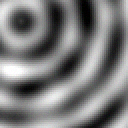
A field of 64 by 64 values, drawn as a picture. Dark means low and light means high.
The halves do not mirror each other. The ninth with the lowest average is the top middle. Concentric rings centre on the top left.
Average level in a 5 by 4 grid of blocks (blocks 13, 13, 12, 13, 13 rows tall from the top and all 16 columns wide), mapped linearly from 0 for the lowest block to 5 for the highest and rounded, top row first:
3103 | 3122 | 5222 | 2333 | 2431
